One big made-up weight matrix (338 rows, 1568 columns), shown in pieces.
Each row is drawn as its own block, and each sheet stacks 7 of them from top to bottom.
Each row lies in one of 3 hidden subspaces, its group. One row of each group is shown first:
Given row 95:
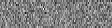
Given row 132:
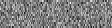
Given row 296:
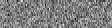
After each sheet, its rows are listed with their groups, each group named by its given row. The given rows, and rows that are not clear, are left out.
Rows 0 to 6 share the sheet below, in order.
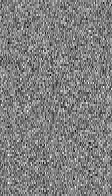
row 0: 296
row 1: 296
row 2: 132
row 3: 296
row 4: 296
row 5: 296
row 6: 296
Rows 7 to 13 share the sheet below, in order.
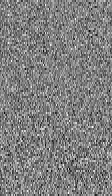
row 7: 296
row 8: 296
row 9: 95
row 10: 95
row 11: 132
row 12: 296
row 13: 95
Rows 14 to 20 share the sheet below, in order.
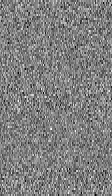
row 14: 296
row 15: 296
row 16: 95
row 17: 95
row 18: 296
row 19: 132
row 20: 95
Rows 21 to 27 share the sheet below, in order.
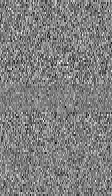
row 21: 95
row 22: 132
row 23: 132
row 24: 132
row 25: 95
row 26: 95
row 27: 132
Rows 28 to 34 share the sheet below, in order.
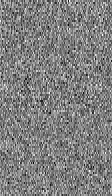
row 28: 95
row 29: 95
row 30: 296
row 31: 132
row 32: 132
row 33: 132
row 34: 296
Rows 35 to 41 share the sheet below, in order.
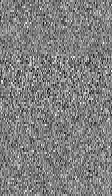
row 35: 296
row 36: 132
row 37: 95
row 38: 132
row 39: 95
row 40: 95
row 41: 296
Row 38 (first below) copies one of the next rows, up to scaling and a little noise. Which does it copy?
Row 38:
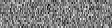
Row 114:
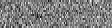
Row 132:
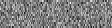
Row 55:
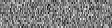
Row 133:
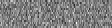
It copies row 55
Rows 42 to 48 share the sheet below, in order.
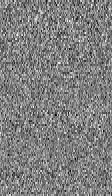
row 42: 132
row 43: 132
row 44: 132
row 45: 132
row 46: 95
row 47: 296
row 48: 132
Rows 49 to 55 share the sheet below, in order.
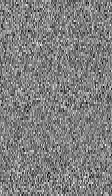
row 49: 95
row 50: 132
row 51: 95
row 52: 296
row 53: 95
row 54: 95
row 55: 132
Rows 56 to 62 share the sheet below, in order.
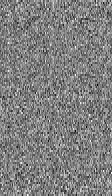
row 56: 296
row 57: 296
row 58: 296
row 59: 132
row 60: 296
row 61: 132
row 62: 296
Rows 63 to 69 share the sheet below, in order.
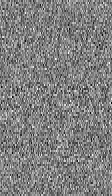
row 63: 95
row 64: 95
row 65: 95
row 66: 132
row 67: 132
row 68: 132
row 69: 132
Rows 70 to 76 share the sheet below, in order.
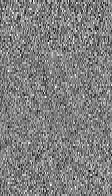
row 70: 95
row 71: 132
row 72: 296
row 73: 95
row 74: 296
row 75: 132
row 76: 296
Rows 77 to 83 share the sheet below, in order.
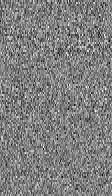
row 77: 95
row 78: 132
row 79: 95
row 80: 95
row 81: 95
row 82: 95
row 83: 132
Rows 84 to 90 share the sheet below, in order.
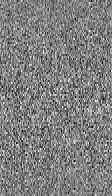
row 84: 296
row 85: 296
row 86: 95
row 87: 132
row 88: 132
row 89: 95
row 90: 95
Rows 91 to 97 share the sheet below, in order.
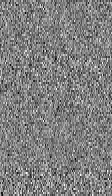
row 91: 95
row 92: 296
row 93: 95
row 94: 132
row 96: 296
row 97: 95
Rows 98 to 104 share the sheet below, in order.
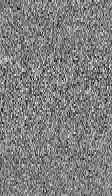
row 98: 132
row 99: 95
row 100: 132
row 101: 95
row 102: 95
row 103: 132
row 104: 296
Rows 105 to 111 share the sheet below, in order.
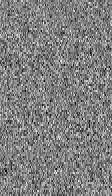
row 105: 296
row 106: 132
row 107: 132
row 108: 296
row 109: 132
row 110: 132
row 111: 132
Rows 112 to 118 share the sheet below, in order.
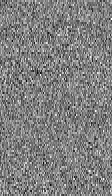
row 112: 132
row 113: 132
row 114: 132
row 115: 95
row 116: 95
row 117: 296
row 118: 296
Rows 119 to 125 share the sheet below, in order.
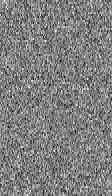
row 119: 132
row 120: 95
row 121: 132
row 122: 132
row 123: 296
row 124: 95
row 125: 296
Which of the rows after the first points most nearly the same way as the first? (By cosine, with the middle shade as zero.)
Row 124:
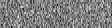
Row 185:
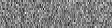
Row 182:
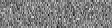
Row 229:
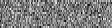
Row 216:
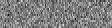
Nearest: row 185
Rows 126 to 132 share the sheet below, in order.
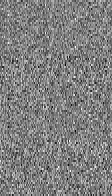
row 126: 296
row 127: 296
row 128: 95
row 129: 296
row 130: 296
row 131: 95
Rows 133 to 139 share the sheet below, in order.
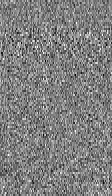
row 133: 132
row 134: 95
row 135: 296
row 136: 296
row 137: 296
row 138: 296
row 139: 132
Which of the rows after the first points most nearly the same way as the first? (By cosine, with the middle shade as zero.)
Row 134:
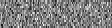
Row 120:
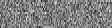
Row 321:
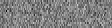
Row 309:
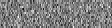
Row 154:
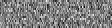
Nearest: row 309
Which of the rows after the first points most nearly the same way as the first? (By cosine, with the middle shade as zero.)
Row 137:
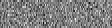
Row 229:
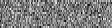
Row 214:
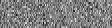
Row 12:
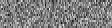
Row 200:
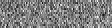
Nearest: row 214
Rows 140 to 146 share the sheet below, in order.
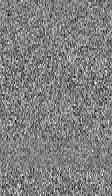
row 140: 296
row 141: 296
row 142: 95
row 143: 95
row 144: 132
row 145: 132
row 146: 95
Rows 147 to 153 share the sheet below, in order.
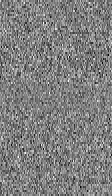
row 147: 296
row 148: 132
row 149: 95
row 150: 132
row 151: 95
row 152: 95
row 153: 132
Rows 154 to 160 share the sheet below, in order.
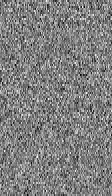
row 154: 132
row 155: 95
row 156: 132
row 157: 132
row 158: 132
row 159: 132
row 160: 296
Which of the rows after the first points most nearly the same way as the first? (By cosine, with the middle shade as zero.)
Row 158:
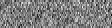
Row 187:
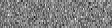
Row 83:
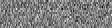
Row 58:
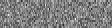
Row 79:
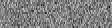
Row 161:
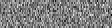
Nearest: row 161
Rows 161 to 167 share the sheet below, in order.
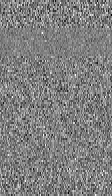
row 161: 132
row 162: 95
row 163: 296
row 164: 132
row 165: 296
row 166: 296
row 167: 95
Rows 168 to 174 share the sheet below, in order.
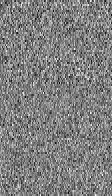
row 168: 132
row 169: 95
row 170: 132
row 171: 95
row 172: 132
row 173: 95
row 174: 95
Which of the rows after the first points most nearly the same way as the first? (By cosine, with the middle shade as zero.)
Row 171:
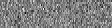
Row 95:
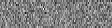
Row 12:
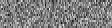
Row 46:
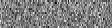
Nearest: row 95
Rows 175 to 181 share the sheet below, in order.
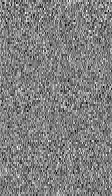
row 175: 95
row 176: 296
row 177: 95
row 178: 296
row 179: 296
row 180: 132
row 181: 132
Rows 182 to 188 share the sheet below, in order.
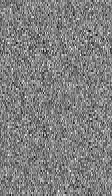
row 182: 132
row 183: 296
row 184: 132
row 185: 95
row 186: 296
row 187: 296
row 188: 132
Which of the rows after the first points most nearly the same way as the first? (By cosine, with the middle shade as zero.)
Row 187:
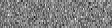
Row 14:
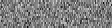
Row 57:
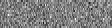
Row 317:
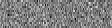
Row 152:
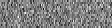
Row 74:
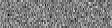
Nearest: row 57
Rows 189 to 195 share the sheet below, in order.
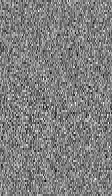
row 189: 95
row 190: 132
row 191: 296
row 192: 296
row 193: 95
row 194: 95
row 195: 95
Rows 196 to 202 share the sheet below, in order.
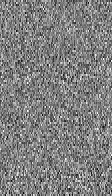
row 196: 95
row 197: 95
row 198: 296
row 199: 296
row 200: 132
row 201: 132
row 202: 132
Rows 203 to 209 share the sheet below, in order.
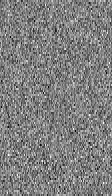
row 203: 296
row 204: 95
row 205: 95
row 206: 95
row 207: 296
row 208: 296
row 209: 132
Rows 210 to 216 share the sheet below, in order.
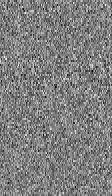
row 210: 95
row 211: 95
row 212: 132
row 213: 95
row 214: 296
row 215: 95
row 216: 296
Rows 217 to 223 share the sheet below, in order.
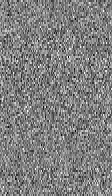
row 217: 296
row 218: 132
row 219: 95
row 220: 296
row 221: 296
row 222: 95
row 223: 132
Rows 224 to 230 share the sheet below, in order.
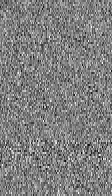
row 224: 132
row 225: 132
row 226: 95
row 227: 296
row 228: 95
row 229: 95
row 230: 132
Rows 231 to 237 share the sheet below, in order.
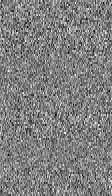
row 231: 296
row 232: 95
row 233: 296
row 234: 95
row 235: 95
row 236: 296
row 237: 132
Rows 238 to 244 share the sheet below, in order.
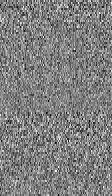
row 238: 132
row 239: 95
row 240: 95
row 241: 95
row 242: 132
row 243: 95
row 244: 95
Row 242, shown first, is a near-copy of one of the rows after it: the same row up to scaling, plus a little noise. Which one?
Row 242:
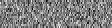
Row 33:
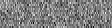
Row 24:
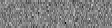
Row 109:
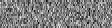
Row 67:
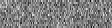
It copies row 109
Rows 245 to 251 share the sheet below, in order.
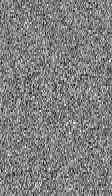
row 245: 296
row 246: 296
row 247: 296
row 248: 95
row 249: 132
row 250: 296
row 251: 132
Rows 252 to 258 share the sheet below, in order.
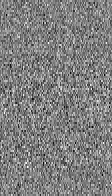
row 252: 296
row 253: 132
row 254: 132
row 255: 132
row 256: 132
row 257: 296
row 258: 95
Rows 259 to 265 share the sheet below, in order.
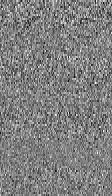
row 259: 296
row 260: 296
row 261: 95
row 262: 132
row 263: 95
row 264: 296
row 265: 95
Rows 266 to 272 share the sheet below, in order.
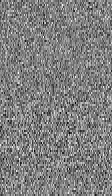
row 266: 296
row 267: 95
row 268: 95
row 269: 296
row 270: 132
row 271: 132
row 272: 95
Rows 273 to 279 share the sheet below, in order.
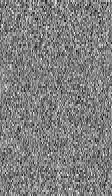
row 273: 95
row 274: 132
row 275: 132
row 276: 132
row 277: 95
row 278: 132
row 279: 132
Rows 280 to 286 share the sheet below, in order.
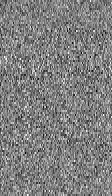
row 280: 132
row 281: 95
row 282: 132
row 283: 296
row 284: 296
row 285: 95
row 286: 296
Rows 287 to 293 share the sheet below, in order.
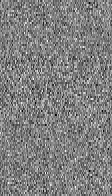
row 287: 296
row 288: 132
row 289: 132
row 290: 132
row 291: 95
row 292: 296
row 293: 296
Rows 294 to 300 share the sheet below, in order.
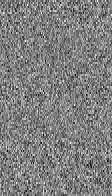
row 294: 132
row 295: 95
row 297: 95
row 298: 296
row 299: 132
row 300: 296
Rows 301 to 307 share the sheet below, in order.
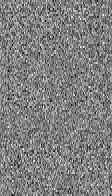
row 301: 132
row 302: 132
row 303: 296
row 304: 296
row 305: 296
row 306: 95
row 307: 132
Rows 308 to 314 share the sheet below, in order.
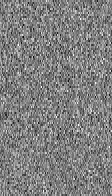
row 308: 132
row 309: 95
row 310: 95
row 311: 132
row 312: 132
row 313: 95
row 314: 296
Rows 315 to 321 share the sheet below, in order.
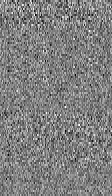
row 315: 132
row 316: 296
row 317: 296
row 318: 132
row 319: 132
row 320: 296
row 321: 132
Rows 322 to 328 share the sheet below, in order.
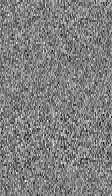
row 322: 296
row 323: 296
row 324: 95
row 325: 95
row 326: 296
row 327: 296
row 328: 95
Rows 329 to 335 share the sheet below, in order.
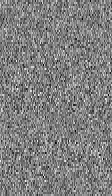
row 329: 132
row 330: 132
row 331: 95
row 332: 95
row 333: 296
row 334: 95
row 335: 95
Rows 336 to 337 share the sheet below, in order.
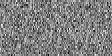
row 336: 95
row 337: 95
